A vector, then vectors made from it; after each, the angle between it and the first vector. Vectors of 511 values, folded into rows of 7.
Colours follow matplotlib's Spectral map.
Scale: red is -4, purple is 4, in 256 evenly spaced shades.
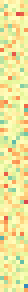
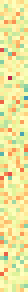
partly aligned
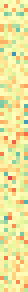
nearly opposite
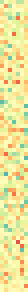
partly opposed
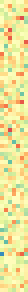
orthogonal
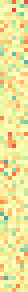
partly opposed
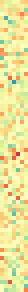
partly aligned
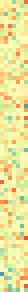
partly opposed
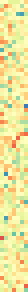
nearly opposite
